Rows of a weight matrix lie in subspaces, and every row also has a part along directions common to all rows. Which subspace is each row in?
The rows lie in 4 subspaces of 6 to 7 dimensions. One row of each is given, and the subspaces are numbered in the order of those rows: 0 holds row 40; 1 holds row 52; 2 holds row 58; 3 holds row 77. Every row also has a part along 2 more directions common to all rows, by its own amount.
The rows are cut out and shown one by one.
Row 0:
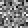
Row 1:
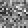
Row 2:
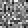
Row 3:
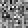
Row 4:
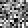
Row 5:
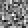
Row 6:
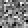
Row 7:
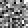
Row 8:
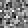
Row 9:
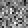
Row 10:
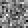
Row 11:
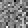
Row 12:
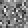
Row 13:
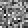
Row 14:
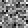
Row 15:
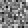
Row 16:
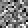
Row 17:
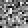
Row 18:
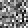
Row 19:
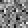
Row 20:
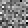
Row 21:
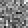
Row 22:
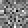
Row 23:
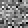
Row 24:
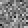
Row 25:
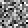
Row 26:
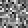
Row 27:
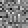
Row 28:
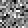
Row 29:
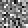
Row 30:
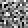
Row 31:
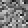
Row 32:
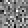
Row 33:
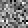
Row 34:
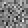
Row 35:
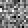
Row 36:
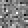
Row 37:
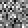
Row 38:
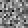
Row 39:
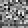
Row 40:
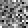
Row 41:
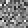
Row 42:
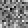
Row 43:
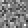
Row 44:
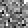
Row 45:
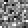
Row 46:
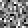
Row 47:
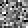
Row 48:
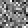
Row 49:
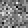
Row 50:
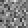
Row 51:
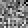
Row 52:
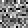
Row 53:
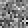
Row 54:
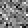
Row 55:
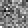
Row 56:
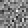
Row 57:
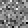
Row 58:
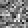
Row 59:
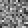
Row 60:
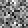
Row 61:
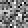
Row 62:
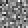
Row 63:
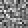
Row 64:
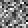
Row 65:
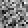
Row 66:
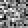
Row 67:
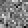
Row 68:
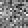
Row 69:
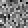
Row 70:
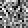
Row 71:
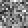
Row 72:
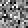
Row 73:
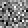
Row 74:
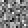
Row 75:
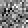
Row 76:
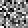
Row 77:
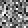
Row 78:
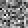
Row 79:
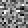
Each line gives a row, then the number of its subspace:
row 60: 1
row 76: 3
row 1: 3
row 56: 2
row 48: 3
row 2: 0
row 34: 2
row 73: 2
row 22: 2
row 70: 2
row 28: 1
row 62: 0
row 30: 2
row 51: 1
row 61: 2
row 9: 1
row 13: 0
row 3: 0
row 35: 0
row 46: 0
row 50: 2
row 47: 0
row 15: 0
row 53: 3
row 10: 1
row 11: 2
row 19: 2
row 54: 3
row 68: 3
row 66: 1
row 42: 0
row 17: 1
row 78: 0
